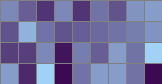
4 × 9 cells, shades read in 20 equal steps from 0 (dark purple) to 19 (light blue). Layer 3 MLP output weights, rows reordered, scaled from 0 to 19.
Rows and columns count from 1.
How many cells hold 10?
6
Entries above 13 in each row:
1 1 2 4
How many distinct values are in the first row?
7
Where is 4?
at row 1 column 3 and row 1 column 5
